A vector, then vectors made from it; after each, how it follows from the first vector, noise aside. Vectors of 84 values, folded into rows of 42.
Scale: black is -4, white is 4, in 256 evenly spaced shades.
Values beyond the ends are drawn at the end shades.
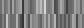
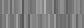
shrunk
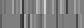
partly zeroed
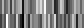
scaled up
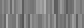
shrunk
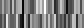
scaled up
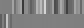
partly zeroed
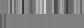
partly zeroed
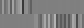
partly zeroed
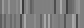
partly zeroed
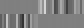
partly zeroed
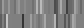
partly zeroed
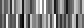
scaled up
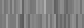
shrunk
